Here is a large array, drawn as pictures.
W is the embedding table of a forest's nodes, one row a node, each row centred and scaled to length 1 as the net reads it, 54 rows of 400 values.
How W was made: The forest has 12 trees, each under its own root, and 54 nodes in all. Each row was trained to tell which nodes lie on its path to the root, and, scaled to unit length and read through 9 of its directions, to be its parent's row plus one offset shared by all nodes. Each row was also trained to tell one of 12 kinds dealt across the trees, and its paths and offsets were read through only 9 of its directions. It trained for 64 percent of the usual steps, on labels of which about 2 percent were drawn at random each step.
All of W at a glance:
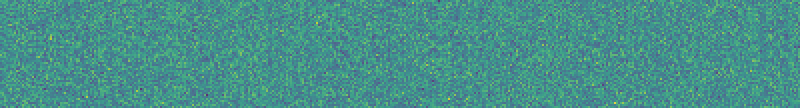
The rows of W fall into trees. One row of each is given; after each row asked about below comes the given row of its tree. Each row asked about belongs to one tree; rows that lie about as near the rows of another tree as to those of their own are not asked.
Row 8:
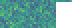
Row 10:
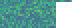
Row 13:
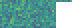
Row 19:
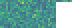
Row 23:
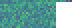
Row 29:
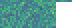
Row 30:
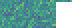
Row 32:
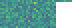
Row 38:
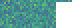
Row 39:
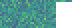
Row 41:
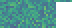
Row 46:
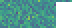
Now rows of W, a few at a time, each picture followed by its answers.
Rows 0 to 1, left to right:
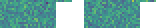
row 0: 41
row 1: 8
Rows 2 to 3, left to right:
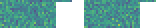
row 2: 32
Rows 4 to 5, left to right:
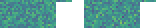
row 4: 29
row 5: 13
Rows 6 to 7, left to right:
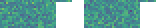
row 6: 29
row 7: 10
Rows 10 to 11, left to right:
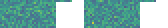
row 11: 32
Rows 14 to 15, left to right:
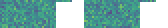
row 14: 23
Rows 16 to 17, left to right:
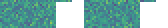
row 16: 32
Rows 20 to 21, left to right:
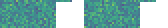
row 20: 23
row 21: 41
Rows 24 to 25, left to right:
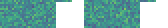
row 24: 30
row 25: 19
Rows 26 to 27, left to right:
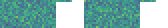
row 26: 8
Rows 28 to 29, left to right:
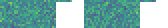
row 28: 46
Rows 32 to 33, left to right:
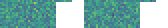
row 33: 39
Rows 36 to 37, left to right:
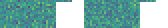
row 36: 38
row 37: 30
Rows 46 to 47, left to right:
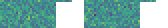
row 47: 30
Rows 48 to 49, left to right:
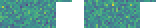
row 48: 46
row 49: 39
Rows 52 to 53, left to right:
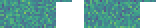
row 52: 41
